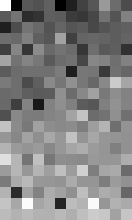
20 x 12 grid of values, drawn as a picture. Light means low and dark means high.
Stripes: none. Slope: up to the top. Grain: fine. Ninth with the highest average: top middle.
